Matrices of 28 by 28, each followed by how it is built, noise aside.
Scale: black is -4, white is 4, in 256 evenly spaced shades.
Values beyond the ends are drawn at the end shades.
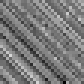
Toeplitz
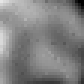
smooth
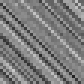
Toeplitz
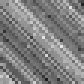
Toeplitz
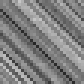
Toeplitz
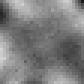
smooth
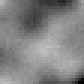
smooth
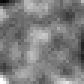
smooth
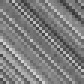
Toeplitz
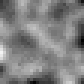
smooth
